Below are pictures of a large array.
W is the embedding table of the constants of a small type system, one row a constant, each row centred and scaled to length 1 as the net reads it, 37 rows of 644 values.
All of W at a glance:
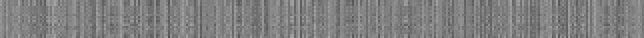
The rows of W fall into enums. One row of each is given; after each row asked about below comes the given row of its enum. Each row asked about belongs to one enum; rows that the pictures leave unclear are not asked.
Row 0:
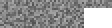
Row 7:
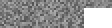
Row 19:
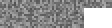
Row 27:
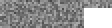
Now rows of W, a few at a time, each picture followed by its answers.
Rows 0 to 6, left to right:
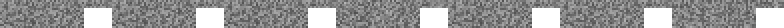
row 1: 0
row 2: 0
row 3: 7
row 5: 0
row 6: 19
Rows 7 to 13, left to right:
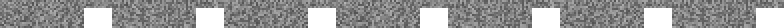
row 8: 19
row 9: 0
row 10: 7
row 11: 19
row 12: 0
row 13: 19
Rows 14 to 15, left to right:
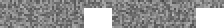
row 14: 19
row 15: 27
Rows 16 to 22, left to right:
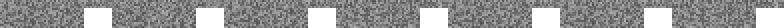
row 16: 0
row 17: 7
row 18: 0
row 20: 0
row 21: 0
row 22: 19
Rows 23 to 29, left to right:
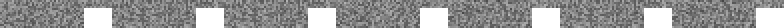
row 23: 0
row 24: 19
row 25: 19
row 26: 7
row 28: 19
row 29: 27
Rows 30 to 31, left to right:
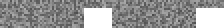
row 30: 19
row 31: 0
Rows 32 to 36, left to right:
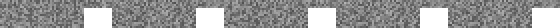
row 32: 19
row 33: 7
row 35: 7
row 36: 7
